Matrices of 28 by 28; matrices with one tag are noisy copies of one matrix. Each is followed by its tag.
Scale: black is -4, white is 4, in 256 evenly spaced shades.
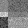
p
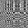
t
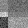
p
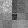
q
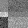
p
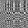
t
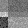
p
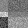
p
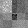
q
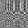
t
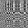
t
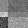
p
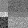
p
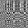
t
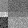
p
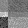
p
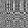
t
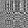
t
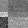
p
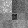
q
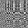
t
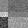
p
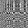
t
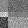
p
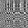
t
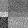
p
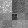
q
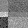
p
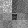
q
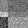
p
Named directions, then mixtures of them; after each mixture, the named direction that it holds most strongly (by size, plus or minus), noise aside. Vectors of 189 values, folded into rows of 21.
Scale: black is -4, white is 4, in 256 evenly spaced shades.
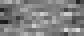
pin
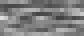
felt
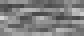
felt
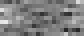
pin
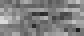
pin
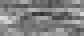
felt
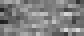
pin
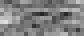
pin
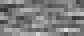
felt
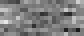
pin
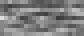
felt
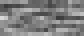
felt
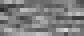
felt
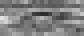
felt
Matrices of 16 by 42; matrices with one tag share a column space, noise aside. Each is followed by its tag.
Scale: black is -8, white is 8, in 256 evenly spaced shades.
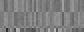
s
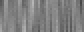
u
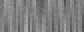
u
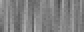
u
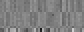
s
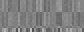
s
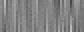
u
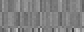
s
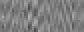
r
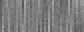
u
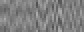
r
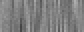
u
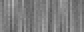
u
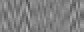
r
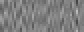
r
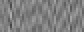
r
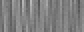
u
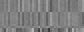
s
